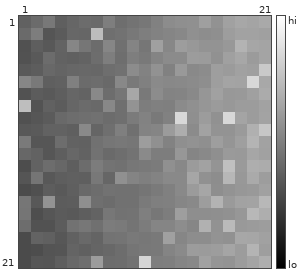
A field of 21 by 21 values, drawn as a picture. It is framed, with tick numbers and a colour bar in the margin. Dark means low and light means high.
Grain: fine. Slope: up to the right. Odd rows or columns: none. Stripes: none. Average level on the scale: 50%.
